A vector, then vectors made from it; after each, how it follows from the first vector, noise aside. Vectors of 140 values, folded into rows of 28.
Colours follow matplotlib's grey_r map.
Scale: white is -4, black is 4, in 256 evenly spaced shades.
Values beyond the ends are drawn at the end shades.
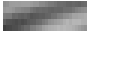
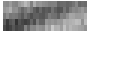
copied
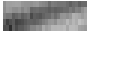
copied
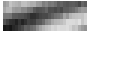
scaled up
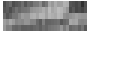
wrapped around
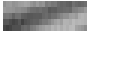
copied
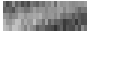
negated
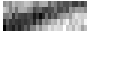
scaled up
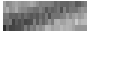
copied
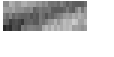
copied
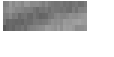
shrunk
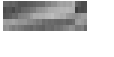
wrapped around
